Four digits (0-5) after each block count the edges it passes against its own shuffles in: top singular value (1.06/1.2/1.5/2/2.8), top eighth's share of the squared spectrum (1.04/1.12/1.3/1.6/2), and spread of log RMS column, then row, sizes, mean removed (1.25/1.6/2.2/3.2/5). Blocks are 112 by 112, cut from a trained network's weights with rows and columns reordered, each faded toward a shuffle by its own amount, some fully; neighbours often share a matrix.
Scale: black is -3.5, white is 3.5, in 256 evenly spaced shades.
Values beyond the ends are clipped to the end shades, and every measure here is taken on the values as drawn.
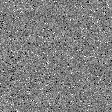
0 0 0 0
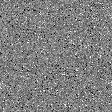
0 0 0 0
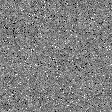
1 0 0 0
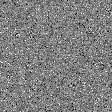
0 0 0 0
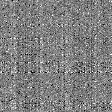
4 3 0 3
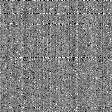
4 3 0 3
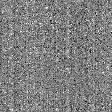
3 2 0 2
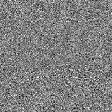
3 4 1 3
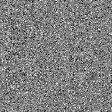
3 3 2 2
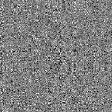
3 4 3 3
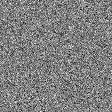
0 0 0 0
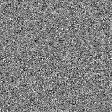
2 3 1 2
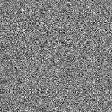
4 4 1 3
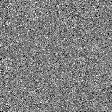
2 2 1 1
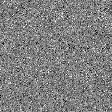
2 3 1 1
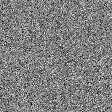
1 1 0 0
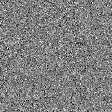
2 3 1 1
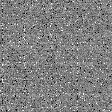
2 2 2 0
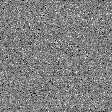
1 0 0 0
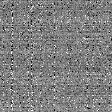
3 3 3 0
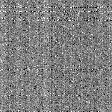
3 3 0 3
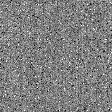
2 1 0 1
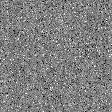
1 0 0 0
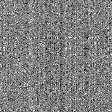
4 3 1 3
